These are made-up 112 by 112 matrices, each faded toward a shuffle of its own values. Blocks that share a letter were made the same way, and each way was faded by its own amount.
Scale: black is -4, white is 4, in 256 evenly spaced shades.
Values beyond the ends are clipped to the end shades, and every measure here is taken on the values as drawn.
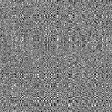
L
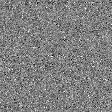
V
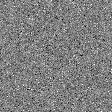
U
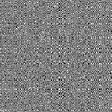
L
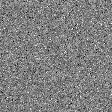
U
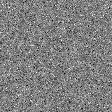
U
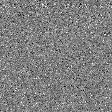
V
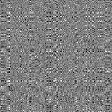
L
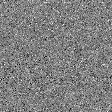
V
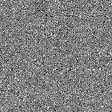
V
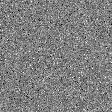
U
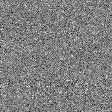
V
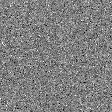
U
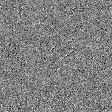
V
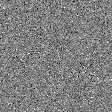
U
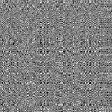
L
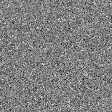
V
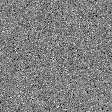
U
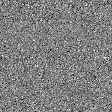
V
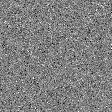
U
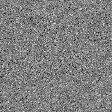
V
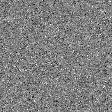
V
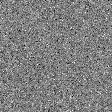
U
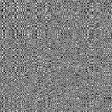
L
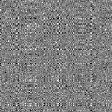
L
